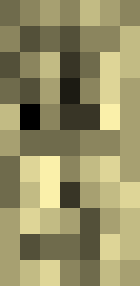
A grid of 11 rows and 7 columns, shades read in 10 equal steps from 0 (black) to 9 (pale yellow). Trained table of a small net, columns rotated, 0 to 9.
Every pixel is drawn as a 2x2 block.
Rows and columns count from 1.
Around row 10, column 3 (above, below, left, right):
7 8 3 4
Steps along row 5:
down up down same up down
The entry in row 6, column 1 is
6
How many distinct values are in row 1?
4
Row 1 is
4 5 6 5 7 6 5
